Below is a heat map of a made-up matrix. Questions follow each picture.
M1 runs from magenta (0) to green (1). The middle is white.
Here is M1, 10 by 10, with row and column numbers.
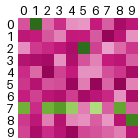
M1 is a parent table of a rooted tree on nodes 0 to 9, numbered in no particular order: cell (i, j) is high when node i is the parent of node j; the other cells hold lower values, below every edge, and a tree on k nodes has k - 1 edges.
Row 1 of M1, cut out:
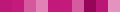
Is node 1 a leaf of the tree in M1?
yes
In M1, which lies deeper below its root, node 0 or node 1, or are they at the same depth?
node 1
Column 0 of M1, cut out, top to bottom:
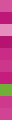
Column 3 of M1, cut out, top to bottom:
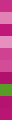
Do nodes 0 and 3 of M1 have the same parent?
yes
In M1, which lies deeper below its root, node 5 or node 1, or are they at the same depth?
the same depth
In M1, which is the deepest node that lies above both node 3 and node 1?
7
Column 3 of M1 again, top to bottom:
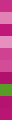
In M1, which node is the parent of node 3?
7
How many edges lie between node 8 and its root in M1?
1
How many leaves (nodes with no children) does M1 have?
6
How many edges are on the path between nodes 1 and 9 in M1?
4
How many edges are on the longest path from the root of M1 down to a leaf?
2
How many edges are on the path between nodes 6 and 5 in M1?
3
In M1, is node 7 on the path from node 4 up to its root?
yes
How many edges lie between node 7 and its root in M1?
0
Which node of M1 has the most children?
7
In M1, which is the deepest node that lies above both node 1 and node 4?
7
